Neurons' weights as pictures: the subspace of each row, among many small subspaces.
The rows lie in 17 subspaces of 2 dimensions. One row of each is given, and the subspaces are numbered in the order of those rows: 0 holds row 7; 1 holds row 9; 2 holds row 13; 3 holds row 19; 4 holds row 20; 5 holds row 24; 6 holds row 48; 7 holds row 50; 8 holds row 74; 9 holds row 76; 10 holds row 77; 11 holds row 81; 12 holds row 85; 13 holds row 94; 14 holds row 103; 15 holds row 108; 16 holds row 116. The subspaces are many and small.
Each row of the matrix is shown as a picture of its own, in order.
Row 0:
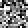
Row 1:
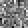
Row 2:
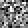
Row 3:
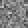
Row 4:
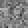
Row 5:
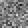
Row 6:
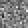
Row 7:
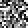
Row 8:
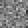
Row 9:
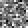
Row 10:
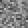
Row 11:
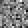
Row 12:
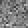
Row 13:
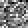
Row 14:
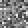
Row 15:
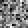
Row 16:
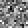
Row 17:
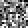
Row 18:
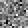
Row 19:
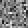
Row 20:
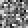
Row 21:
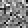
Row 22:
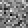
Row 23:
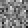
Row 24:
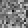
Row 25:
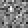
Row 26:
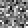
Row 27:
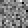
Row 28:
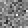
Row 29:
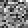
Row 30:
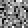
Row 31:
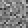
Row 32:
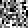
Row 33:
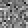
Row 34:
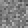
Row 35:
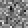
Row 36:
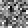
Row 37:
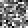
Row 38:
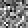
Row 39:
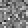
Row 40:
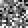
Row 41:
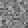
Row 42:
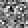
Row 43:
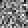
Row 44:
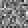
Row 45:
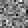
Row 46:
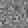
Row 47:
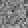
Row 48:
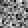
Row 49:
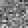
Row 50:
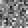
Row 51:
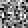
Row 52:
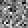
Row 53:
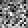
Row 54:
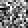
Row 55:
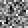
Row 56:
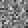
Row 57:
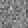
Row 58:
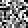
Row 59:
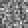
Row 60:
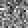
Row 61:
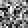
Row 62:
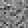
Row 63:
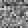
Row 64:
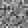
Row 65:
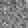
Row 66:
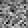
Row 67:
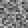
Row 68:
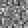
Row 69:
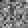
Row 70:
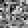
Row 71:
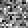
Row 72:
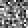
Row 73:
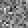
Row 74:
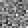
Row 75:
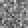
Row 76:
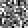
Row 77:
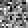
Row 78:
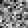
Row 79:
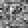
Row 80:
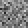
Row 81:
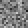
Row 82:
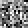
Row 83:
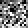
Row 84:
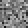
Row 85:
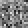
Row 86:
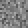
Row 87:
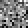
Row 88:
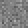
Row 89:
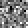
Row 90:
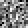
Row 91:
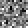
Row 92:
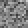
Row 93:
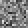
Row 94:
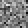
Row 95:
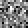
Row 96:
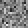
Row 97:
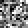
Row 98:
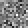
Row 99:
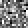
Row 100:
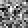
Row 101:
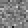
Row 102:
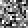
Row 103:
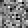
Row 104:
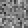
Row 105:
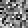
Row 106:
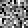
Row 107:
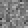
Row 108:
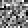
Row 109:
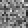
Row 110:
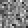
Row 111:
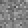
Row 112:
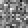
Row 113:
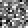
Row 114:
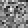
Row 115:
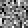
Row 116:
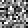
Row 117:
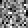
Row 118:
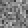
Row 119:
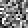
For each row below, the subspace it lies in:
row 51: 11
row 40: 7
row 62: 15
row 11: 14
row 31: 13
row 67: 11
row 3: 13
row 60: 6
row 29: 2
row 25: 1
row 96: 3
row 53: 5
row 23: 14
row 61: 6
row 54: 10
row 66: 5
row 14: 0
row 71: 10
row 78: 6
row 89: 14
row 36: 7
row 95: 14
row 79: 4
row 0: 13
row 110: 4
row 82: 12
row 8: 1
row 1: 9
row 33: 0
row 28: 8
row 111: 11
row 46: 16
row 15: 4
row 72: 10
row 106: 9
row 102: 10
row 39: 0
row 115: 9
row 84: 0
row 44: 15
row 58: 0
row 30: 6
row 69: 12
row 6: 11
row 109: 5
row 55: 8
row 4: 6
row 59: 12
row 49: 7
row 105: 12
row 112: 4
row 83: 5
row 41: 16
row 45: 1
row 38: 15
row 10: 11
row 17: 7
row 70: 4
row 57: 16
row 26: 2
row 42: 2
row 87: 7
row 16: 2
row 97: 4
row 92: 2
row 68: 9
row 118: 10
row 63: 15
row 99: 3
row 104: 9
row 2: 1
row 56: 16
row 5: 8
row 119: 12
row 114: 2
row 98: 8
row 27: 14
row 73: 3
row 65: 3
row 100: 6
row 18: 8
